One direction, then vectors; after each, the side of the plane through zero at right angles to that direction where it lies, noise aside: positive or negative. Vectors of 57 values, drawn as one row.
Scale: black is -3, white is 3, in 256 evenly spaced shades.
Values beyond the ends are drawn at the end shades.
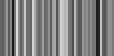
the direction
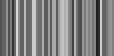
positive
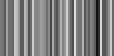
positive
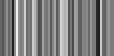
positive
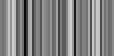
negative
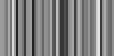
negative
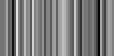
positive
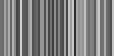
negative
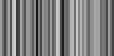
negative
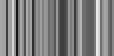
negative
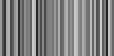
positive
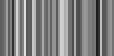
positive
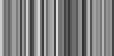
negative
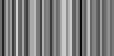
positive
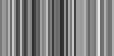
negative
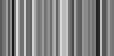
positive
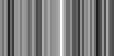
positive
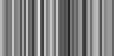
negative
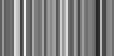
positive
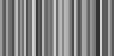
positive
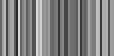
negative
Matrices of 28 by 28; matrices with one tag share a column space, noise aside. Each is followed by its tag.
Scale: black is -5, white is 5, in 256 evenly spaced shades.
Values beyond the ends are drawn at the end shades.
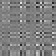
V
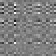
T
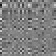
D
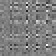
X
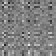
V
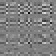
T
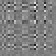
X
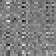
V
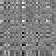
V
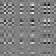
T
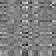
V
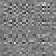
T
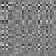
X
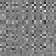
X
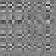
X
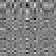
D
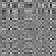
D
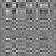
D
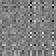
V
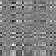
V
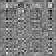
D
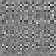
X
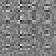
X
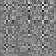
X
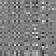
V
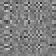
X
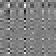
D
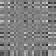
V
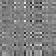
V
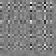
X
